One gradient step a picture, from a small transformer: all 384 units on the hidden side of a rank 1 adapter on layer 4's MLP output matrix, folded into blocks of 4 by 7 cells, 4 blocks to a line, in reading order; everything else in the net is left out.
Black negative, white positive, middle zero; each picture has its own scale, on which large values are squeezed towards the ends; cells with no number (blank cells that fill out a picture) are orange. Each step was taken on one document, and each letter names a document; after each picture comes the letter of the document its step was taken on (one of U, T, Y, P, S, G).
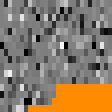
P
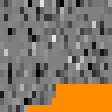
P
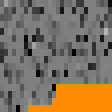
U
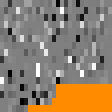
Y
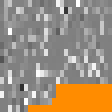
Y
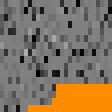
U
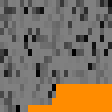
U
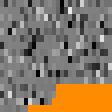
P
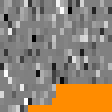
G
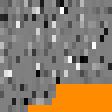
G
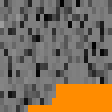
P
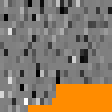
G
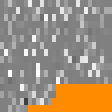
Y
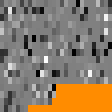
U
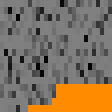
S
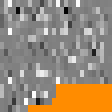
Y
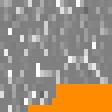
Y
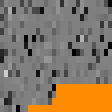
U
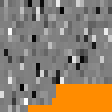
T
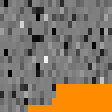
P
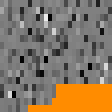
S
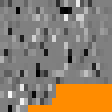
Y
